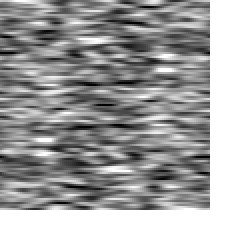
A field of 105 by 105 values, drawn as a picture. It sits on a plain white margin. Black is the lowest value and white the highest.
Histogram: bell-shaped. Slope: none. Symmetry: a half turn. Grain: streaks across.
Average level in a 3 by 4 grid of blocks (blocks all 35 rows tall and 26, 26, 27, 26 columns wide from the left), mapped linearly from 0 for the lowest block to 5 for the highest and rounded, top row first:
3 3 0 3 | 5 2 2 5 | 3 0 3 3
